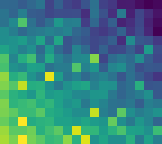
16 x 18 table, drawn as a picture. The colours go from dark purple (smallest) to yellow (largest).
The field climbs toward the bottom left. There are no regular stripes. The bottom left is the ninth with the highest average. The top right is the ninth with the lowest average. No single row or column stands out from its neighbours. The values follow a bell shape.
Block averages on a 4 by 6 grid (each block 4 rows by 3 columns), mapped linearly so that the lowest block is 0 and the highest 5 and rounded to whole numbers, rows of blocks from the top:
222110 | 332221 | 443322 | 544433
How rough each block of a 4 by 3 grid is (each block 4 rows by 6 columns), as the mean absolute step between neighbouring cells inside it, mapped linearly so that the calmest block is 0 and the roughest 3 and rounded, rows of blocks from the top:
1 1 1
2 3 2
2 0 1
1 3 3
